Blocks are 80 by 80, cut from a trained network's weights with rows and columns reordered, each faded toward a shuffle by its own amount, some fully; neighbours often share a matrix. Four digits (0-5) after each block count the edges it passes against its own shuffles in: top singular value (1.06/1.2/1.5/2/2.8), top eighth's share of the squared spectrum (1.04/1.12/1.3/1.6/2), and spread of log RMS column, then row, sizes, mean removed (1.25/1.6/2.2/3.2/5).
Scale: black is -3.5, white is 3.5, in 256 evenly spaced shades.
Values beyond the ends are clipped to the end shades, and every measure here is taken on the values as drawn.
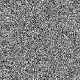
3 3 1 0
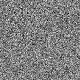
2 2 0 0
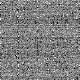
3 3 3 0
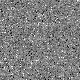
0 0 0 0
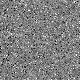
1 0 0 0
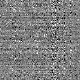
3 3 3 0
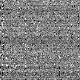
3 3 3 0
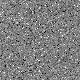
0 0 0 0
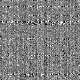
3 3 0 3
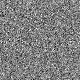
1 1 0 0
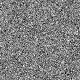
2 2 0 0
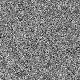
2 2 0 0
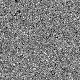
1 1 0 0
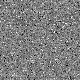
0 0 0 0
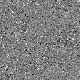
0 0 0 0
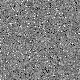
0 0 0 0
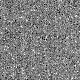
1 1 0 0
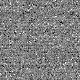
2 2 1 0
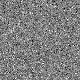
1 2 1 0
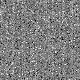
2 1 0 1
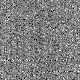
2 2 0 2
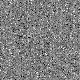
1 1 0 0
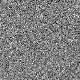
2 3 0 1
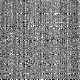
4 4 0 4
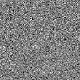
3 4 2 2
